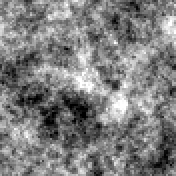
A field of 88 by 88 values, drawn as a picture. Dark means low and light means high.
No regular stripes run through it. The ninth with the highest average is the middle right. The texture is blotchy. The values follow a bell shape. Neither half mirrors the other.
